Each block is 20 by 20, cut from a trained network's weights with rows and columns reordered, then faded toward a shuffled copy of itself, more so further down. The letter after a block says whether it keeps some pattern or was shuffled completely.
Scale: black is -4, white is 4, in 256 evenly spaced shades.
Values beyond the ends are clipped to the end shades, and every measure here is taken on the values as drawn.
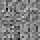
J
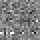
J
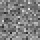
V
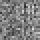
J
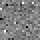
V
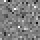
V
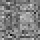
J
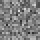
J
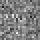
J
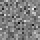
V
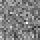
J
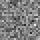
V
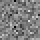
V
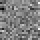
J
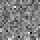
V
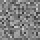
J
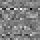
J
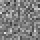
V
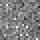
V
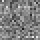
J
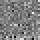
J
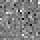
V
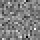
V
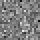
V
